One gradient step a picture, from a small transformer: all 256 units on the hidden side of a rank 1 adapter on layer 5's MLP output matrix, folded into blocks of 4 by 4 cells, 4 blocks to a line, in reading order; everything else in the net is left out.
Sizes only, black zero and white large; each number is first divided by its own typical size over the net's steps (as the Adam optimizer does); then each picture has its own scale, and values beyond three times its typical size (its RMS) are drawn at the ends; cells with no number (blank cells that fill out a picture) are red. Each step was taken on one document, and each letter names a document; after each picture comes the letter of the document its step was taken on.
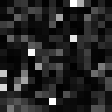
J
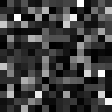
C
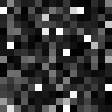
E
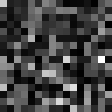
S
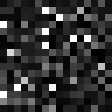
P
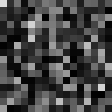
S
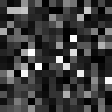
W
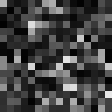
S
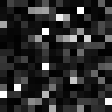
P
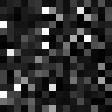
P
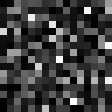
W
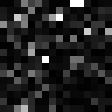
J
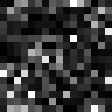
J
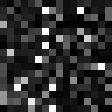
P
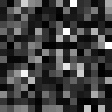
W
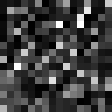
W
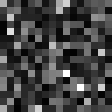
S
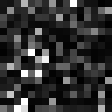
J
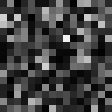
C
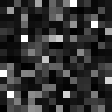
J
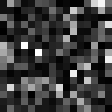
E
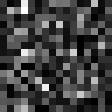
W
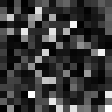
S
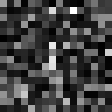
E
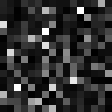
P
